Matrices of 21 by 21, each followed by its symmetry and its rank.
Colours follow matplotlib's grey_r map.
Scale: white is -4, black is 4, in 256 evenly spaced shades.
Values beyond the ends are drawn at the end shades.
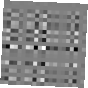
neither, rank one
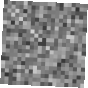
symmetric, full rank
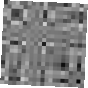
symmetric, rank two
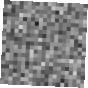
neither, full rank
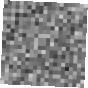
symmetric, full rank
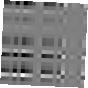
neither, rank one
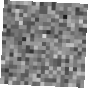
neither, full rank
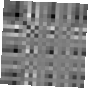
symmetric, rank two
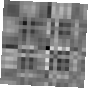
symmetric, rank two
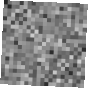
symmetric, full rank
